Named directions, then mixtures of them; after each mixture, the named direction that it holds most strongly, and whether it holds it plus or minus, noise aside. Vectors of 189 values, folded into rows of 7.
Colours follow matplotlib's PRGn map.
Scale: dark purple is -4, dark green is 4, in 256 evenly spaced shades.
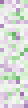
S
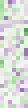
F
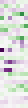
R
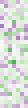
S, plus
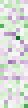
S, minus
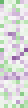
S, minus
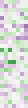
R, minus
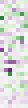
R, plus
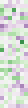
R, minus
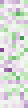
S, plus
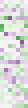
R, plus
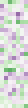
S, minus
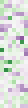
R, minus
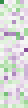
S, minus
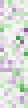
F, minus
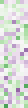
S, minus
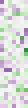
F, minus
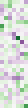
S, minus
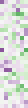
S, plus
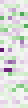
R, plus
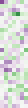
S, plus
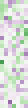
F, plus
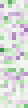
F, minus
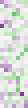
S, plus
